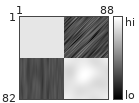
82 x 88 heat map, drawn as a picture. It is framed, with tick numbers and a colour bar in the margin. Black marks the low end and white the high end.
The table splits into 2 rows of 2 panels. Panel 1,1: very high, flat. Panel 1,2: low, slanting up to the right. Panel 2,1: low, streaked downward, faint in contrast. Panel 2,2: very high, smooth, faint in contrast.
